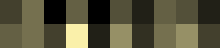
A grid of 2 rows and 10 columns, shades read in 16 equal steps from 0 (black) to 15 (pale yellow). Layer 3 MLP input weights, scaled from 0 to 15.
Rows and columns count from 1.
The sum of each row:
37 66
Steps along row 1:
up down up down up down up down down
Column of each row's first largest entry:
2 4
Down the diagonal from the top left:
4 7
